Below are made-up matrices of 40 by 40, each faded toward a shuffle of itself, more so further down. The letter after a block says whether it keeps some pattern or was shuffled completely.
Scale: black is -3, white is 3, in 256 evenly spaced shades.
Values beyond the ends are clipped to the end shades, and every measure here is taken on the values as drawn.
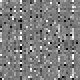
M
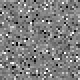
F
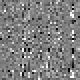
M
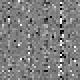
M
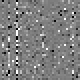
M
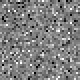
F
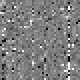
M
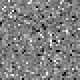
F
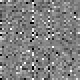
M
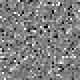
F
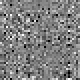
M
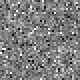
F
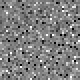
F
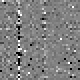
M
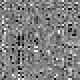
M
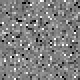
F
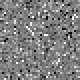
F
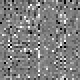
M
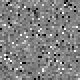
F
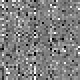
M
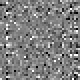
M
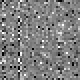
M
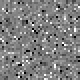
F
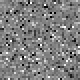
F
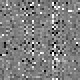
M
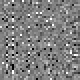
M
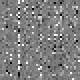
M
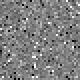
F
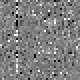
M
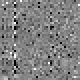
M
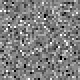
F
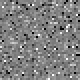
F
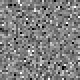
F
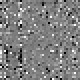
M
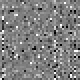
M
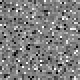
F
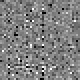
M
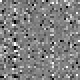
M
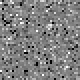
F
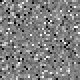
F
